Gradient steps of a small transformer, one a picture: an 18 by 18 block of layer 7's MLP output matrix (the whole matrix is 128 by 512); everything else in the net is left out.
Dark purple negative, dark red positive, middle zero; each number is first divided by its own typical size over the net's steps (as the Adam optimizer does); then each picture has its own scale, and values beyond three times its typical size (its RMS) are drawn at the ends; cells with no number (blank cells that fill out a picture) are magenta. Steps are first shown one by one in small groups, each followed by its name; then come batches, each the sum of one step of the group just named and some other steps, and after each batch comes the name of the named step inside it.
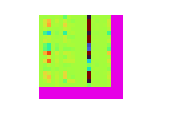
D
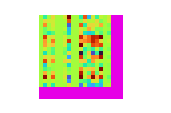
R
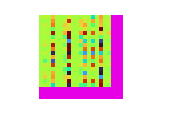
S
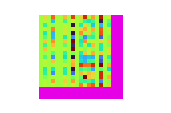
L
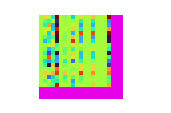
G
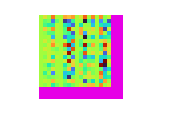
L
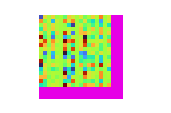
L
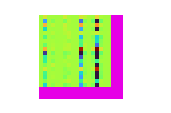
S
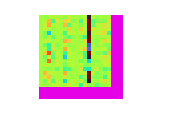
D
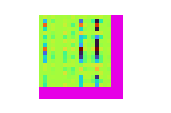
L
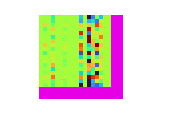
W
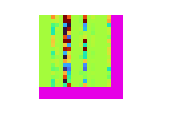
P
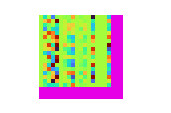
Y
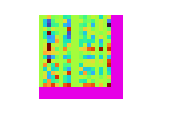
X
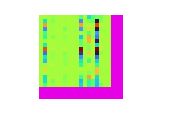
W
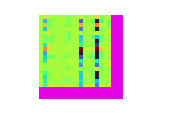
X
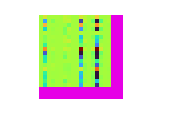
P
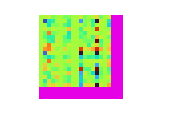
X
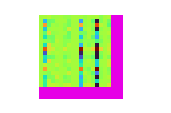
X
